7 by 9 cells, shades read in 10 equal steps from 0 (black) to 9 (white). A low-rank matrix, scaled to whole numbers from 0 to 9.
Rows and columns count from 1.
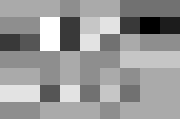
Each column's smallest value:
2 3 3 2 4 4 2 0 1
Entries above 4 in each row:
6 5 5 9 9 6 9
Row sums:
47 39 44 52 51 54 51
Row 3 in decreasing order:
9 8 6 5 5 4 3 2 2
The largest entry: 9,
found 2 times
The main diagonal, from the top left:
6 5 9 6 5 7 6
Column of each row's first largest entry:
1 3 3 7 1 1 3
